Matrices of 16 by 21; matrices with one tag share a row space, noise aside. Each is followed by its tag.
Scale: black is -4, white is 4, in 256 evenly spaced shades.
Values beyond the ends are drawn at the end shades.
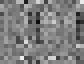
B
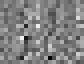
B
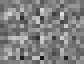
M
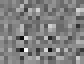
B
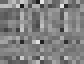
M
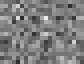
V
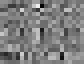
M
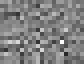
M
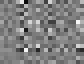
B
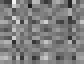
V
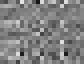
M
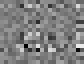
B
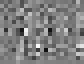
B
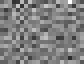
V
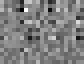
B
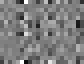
B
